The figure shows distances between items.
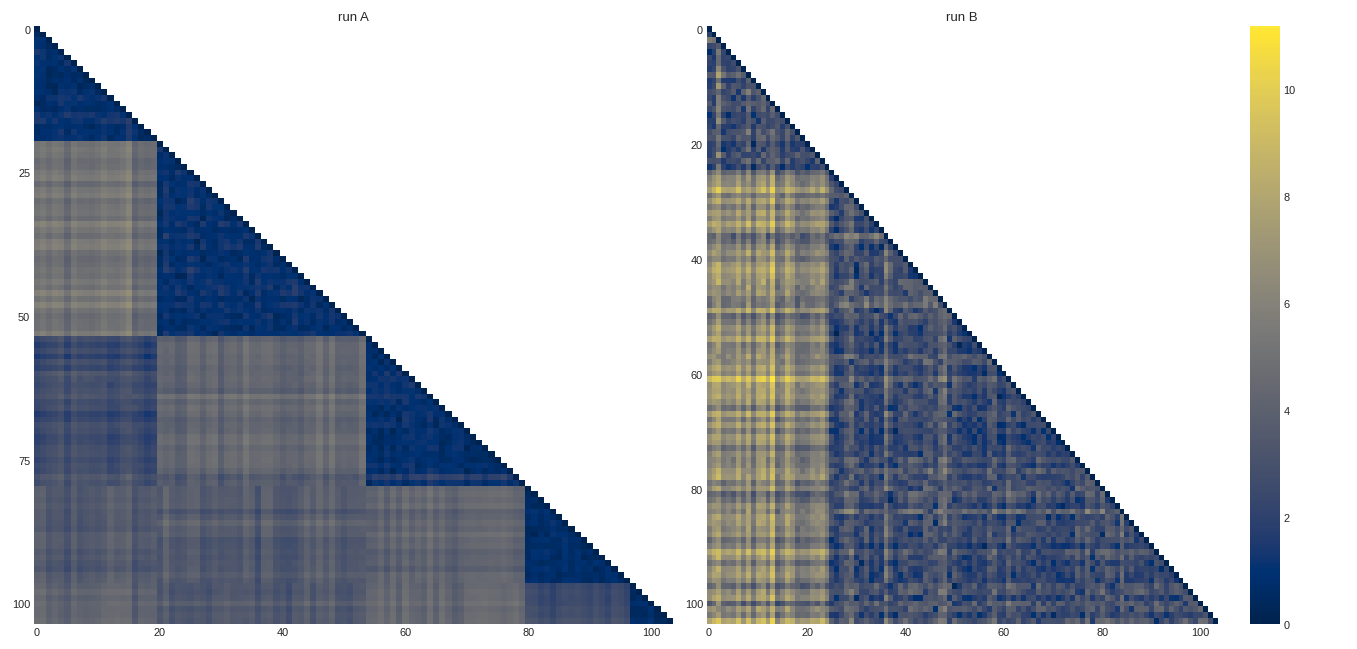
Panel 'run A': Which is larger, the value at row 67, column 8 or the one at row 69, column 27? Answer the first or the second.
the second
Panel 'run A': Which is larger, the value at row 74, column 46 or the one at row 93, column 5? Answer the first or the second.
the first
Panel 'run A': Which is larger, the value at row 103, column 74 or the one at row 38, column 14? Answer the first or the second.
the second
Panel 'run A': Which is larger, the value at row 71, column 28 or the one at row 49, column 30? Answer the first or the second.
the first
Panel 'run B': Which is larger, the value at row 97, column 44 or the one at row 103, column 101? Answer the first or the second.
the second
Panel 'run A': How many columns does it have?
104
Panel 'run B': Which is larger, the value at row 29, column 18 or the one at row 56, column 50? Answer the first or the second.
the first
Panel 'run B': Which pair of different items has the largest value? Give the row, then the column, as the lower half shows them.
61, 13
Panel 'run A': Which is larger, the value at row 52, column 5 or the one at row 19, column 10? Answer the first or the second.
the first
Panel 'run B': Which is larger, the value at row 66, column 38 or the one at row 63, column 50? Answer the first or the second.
the second
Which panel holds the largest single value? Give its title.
run B
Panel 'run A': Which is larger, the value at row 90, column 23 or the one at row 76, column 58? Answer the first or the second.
the first
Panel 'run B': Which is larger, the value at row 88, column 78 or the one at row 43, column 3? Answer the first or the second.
the second
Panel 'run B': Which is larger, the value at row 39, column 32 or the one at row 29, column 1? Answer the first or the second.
the second
